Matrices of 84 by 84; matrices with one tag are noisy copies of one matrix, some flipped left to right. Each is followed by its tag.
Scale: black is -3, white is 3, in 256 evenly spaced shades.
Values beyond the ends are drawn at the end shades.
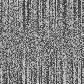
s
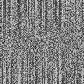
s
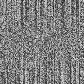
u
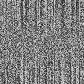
u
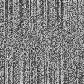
u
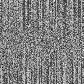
s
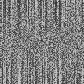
s
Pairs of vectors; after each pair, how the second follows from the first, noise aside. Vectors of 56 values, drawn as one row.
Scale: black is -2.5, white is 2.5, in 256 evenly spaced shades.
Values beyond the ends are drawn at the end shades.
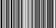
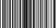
negated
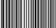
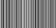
shrunk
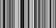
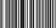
sign-scrambled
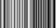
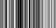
shuffled
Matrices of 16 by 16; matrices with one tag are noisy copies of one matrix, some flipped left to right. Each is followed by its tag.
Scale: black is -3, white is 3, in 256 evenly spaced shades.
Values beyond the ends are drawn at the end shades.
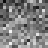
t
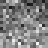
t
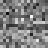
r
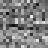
r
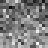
t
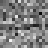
r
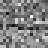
r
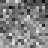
t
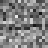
r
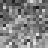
t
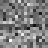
r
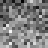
t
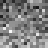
t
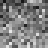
t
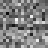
r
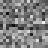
r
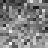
t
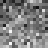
t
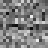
r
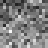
t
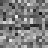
r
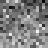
t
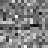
r
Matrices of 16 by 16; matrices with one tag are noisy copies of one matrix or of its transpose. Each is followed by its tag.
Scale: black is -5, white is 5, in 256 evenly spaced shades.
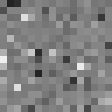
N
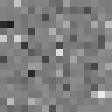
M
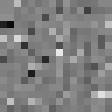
M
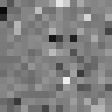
N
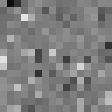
N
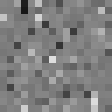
M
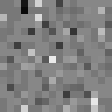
M
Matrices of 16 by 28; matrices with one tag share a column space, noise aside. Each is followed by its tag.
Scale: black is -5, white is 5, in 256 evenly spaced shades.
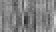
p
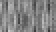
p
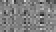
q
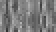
p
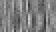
p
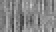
p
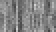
p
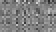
q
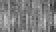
p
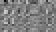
q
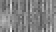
p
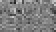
q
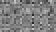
q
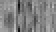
p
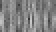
p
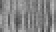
p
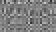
q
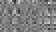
q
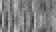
p
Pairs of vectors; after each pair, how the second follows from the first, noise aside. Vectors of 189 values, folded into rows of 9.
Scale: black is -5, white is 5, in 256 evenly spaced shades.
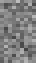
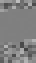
partly zeroed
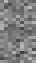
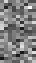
scaled up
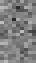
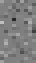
partly zeroed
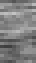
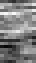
scaled up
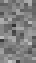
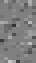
partly zeroed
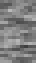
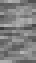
wrapped around
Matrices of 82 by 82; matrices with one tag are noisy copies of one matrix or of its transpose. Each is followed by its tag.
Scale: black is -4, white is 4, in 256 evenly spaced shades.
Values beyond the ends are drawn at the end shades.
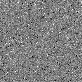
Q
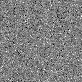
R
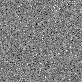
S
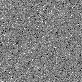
Q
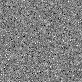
S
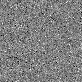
R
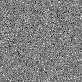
R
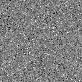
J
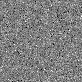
R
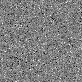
R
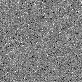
Q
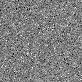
J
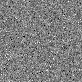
S
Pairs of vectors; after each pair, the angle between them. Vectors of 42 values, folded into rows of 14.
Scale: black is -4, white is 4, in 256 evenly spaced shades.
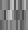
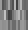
nearly opposite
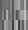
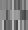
nearly opposite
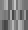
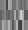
partly opposed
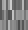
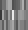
partly aligned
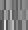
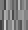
nearly parallel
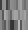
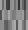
orthogonal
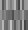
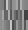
partly aligned
